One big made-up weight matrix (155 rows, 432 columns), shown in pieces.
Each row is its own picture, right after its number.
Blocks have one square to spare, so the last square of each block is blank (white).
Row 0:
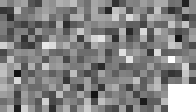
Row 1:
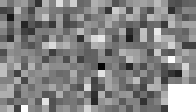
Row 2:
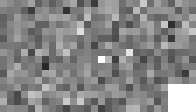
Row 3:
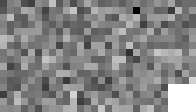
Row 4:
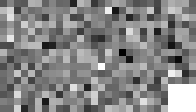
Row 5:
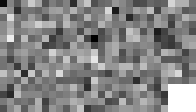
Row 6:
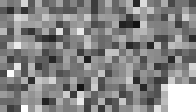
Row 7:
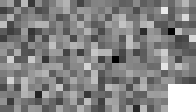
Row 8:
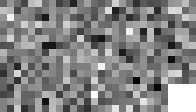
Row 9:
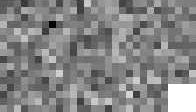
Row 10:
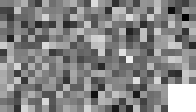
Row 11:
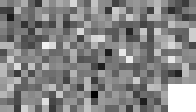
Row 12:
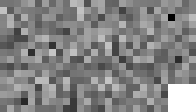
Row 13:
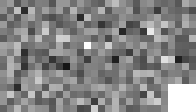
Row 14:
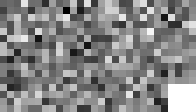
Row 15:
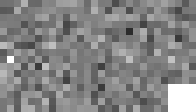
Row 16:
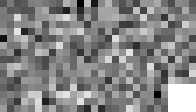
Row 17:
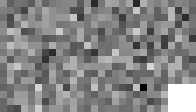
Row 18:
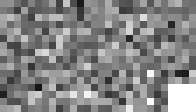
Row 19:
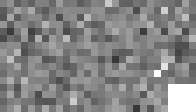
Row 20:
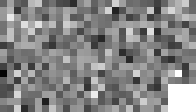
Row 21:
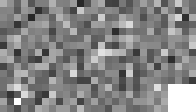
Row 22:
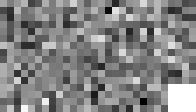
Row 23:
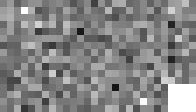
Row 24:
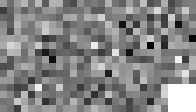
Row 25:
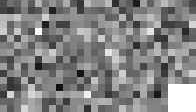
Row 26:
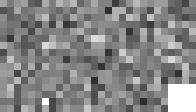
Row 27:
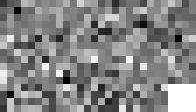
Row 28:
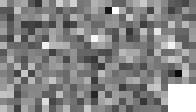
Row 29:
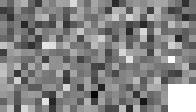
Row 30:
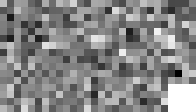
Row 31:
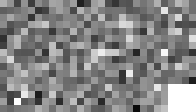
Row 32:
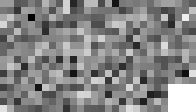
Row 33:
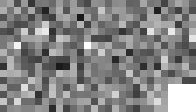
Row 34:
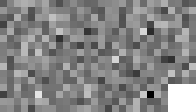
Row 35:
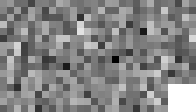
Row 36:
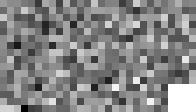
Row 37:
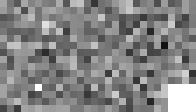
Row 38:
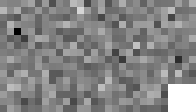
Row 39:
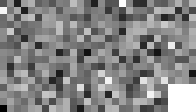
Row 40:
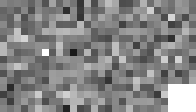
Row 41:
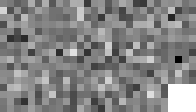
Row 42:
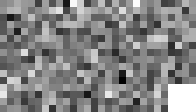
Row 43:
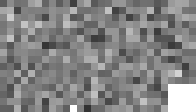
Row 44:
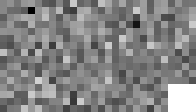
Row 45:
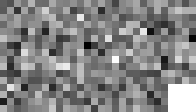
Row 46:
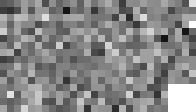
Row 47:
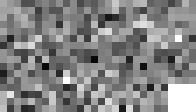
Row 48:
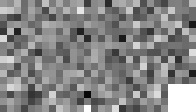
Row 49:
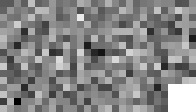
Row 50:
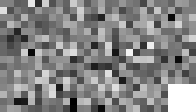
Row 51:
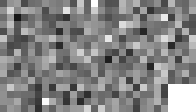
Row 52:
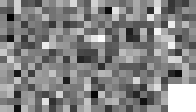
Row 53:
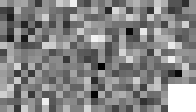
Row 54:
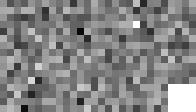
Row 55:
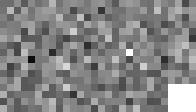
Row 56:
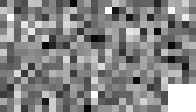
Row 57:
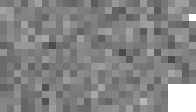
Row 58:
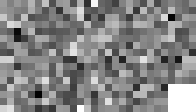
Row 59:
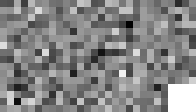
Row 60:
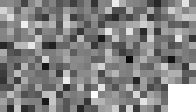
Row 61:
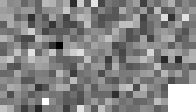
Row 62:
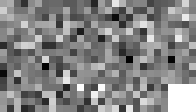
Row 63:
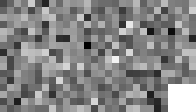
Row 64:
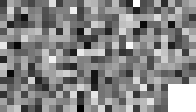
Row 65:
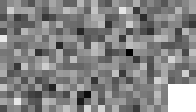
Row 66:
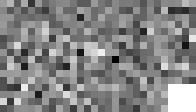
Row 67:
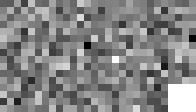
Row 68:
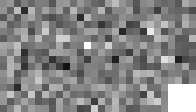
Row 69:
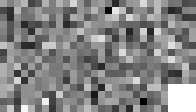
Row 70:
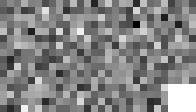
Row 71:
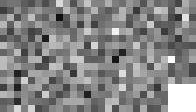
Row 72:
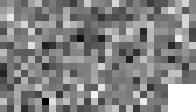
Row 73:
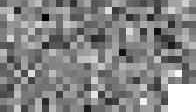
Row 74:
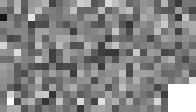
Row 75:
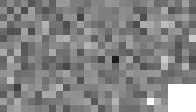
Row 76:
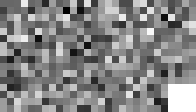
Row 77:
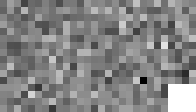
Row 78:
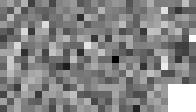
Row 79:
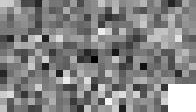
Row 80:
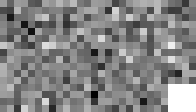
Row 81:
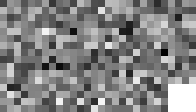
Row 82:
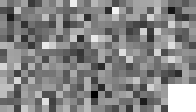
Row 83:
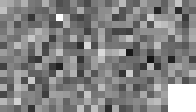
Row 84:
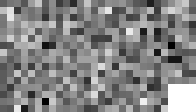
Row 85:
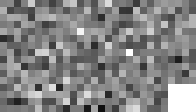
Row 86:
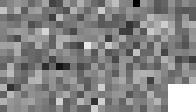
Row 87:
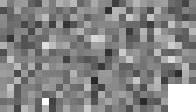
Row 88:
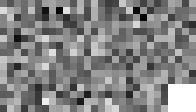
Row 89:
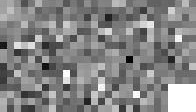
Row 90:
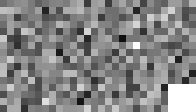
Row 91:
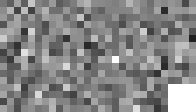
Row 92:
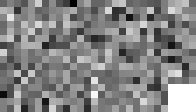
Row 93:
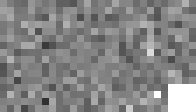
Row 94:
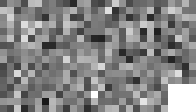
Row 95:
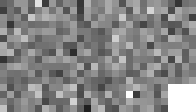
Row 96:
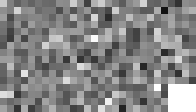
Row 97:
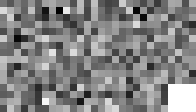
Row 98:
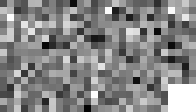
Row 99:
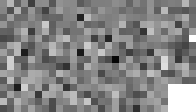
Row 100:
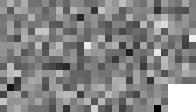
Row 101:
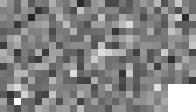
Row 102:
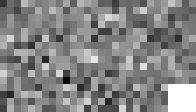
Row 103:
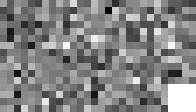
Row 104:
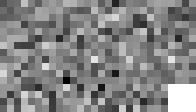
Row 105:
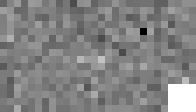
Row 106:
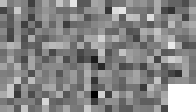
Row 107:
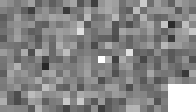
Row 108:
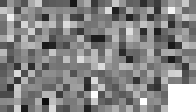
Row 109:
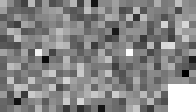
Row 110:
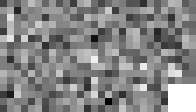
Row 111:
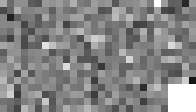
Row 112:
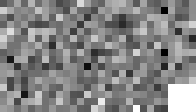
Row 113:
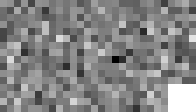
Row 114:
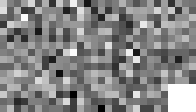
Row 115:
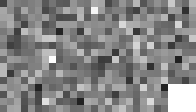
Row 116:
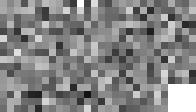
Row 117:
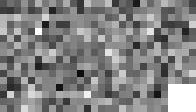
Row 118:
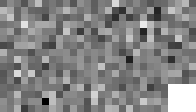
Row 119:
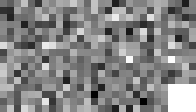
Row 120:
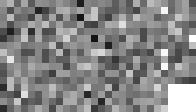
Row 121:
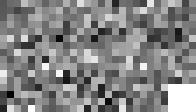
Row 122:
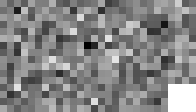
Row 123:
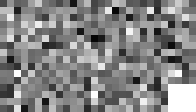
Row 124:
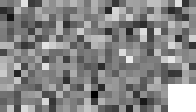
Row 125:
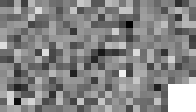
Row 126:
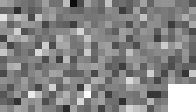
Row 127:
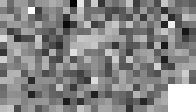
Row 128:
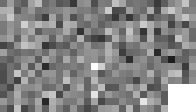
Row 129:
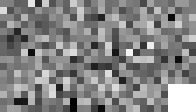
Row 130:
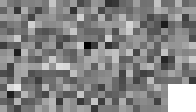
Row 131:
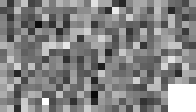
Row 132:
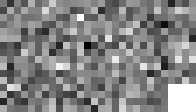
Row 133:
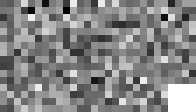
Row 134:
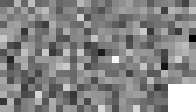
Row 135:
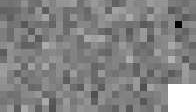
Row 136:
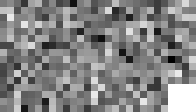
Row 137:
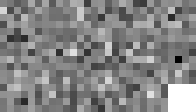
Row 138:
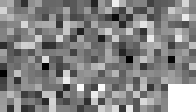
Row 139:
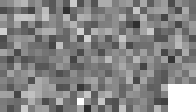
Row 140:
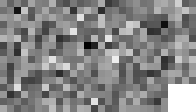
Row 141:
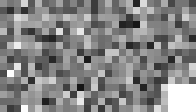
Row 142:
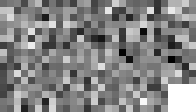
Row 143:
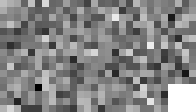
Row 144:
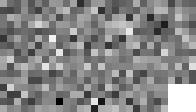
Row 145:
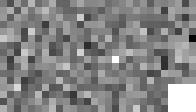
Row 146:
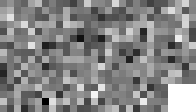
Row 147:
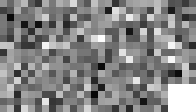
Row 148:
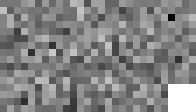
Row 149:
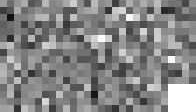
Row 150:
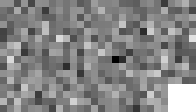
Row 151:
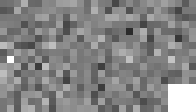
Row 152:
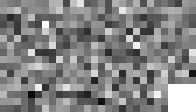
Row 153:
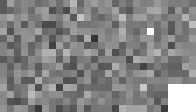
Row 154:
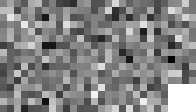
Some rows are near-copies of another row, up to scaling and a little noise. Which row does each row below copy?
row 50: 129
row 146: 72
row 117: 25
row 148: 12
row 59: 125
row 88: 97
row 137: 41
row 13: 68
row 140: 122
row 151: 15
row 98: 56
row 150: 113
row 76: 14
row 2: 107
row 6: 141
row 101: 21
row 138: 62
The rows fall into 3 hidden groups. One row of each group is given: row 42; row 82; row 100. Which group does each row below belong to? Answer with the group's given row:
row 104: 82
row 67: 100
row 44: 42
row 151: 82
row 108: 82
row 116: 42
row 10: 82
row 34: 100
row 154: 82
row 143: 42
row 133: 42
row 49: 100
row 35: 100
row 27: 82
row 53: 82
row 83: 100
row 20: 82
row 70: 42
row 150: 100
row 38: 42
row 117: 42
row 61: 42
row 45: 100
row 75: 100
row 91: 100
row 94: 82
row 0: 82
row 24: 42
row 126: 42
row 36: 42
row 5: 82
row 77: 42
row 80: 82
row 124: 82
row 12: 42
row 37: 42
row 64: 42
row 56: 82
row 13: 100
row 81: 100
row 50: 42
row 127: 42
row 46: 42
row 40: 42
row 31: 100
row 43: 82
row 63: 100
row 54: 42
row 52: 82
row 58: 42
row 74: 100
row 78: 100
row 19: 100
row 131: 82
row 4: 82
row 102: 82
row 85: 42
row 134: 100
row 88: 42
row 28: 82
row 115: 42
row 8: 82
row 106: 82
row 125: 100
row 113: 100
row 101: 100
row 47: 82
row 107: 42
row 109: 42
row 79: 82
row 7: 100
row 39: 42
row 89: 82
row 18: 42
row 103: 82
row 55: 100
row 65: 42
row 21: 100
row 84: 82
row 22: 82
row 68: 100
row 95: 42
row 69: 82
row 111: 82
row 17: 42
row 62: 82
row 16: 42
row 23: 82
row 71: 100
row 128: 82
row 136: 82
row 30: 82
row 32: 42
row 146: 82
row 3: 42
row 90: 42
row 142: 82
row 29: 82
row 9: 42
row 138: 82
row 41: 42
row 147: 82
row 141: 42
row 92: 82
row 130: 100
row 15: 82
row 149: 82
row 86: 100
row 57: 82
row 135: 82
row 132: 100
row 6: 42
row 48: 42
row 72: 82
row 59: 100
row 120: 100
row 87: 82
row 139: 42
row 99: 100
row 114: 42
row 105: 82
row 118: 82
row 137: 42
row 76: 42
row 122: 100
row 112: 100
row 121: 82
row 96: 82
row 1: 82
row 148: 42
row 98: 82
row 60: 82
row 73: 82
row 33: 100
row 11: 82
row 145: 100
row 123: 82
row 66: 100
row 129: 42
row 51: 42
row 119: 82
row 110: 82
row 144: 100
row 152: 42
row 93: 82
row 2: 42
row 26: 82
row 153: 42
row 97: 42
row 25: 42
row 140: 100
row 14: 42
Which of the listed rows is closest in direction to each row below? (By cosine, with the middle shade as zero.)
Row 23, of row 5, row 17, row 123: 123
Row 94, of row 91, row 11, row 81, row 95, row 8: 8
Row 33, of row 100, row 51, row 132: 100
